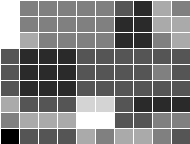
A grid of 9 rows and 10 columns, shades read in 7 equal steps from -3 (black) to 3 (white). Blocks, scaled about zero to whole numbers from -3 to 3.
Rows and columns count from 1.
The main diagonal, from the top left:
3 0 0 -2 -1 -1 -1 -1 0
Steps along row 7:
down same same up same down down same same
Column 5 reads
0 0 0 -1 -1 -1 2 3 1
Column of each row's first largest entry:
1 1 1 1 9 1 5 5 5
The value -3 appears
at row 9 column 1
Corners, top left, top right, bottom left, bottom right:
3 0 -3 -1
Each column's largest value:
3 1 1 1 3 3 1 1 1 1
